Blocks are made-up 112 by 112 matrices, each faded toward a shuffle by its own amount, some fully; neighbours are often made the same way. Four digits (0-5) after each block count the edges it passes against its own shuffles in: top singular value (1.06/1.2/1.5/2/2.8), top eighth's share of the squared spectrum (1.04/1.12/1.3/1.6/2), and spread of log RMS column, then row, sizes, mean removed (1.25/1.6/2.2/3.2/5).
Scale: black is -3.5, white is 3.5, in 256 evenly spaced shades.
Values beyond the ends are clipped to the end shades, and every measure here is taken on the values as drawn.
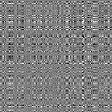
5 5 4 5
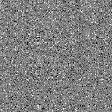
4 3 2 2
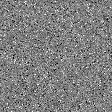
1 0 0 0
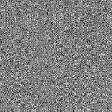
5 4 3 2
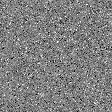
1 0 0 0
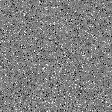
2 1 0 0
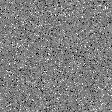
2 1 0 0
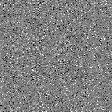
4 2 1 0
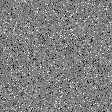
0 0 0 0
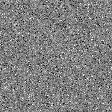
3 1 0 0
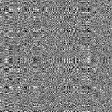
5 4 3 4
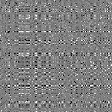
5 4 3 4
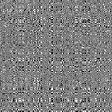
5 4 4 4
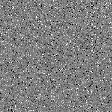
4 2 1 1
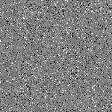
3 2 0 1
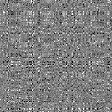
5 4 3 3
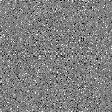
4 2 1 1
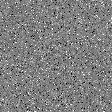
2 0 0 0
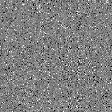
4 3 2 2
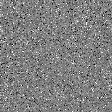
3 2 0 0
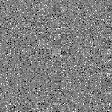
4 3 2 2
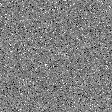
0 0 0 0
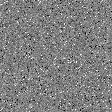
0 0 0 0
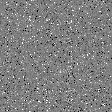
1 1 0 1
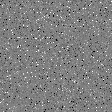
0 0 0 0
